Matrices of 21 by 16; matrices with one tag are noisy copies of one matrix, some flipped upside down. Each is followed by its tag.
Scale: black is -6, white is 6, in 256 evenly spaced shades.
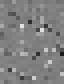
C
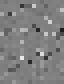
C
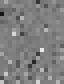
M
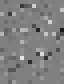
C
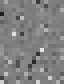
M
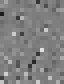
M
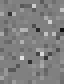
C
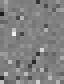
M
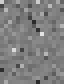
M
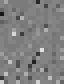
M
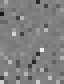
M
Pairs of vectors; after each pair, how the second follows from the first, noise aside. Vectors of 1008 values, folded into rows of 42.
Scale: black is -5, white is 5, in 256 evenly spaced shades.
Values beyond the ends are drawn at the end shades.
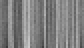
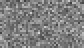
shuffled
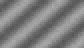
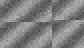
wrapped around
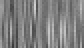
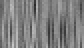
negated
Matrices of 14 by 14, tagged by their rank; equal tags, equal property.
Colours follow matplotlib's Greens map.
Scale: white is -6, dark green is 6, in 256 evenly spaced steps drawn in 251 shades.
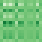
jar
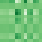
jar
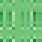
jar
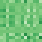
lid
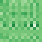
lid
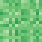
lid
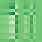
jar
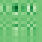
jar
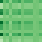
jar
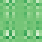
jar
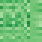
lid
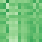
lid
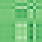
jar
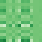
jar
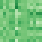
lid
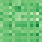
lid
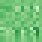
lid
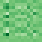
lid
